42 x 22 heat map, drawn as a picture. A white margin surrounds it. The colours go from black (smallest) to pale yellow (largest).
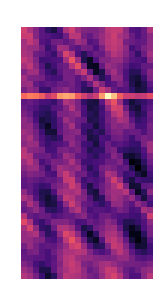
Average level on the scale: 30%. Odd lines: row 12. Roughest part: top middle. Stripes: upright, repeating 3 times.
